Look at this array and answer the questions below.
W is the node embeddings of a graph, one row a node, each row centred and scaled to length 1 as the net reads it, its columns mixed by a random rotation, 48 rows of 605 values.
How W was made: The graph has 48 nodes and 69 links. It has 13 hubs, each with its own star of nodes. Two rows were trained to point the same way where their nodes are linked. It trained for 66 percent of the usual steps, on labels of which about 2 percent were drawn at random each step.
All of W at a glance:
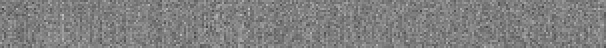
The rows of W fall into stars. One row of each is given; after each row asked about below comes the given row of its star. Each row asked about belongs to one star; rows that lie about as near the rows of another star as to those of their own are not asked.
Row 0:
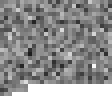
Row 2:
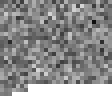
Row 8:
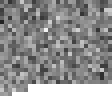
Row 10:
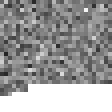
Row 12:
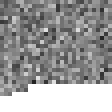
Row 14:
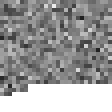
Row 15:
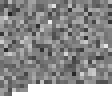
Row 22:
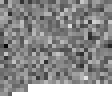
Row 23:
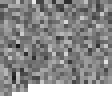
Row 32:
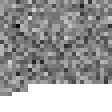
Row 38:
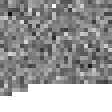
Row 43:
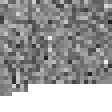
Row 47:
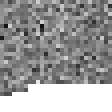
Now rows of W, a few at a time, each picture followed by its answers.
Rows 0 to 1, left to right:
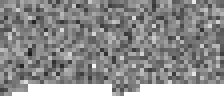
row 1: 23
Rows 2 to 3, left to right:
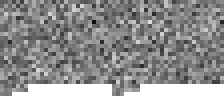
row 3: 10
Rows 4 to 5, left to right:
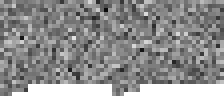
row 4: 0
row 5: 47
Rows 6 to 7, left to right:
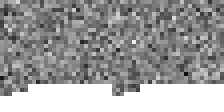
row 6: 14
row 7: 15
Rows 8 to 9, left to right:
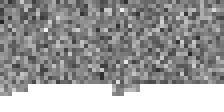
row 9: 8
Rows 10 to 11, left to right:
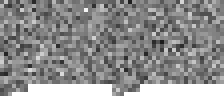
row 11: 32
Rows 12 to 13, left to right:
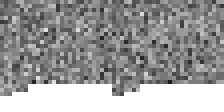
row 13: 8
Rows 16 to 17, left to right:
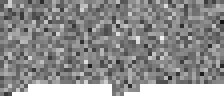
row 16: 22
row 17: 43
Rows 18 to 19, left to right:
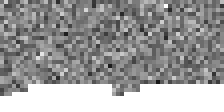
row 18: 43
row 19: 12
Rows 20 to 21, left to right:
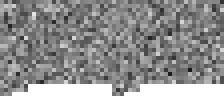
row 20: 0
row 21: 22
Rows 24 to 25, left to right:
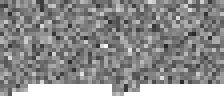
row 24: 23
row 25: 47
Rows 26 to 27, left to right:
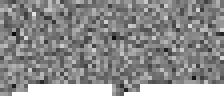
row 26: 47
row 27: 14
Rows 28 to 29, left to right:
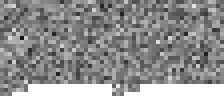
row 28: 0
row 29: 38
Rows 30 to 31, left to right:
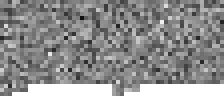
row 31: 8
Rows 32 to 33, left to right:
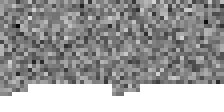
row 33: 2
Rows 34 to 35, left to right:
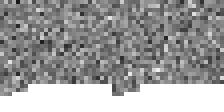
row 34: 32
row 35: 38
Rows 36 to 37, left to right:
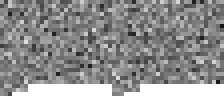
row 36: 22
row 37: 2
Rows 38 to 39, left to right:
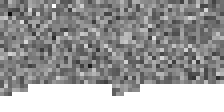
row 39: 0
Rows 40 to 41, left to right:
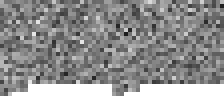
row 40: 10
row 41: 47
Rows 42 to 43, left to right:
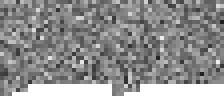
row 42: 32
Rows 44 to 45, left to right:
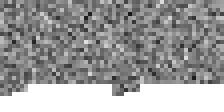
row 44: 15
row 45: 14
